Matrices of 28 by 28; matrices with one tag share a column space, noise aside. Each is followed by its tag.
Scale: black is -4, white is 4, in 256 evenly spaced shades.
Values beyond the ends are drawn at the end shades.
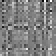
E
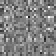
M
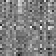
E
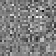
M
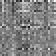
E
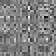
M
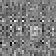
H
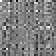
E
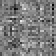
H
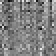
E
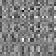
M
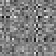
M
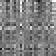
E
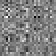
M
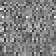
M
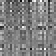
E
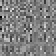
M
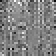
E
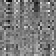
E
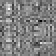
H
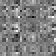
M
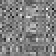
M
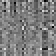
E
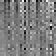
E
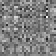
M
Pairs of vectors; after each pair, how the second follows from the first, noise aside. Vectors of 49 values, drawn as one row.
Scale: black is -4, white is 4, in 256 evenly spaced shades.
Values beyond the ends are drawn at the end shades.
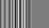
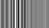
negated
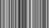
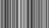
negated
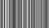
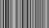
negated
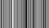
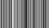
copied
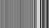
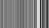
copied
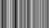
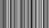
shuffled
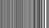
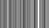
shuffled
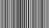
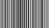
copied
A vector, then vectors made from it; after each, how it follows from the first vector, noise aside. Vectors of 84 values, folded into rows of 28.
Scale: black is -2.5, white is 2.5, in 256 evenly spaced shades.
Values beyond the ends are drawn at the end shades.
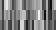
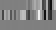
partly zeroed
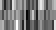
wrapped around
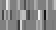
partly zeroed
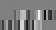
partly zeroed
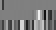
partly zeroed
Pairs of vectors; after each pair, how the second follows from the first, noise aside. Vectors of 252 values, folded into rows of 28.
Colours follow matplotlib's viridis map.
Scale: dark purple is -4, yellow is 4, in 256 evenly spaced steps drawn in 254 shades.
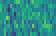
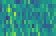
negated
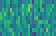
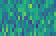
shuffled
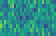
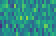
negated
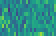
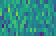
negated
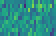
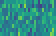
negated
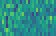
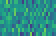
shuffled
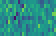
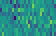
shuffled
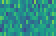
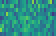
negated
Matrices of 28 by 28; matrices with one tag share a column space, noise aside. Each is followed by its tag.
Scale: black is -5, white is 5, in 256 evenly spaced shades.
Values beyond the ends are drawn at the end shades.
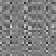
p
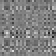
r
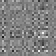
r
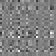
r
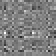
r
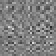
p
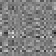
r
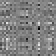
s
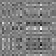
s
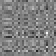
r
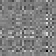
r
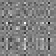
s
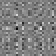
s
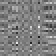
p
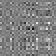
s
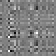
r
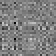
s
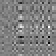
p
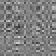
p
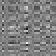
p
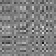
p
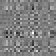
r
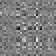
s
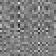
p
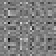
s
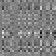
r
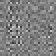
p
